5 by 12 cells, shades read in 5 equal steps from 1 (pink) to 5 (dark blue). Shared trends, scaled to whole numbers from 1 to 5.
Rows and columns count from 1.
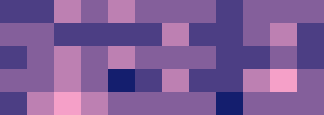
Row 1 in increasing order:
2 2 3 3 3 3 3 3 3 4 4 4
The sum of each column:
18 15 11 15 16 17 13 17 21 15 12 17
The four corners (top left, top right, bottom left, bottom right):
4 3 4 3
